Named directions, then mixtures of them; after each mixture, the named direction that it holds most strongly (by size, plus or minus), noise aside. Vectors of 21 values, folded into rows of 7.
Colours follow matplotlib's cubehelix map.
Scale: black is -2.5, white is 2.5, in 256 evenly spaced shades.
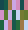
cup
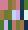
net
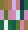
net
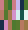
net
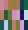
net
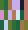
cup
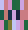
cup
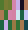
net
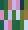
cup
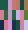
cup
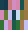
cup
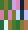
cup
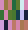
net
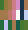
net
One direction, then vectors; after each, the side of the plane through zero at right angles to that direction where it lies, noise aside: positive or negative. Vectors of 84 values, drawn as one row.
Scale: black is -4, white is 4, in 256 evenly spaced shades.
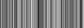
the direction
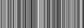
negative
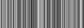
negative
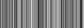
positive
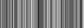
positive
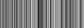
positive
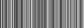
positive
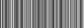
positive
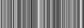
negative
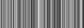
negative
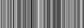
negative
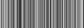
negative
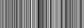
positive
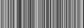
negative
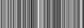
negative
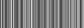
positive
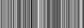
negative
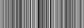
positive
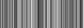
positive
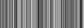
positive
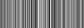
negative
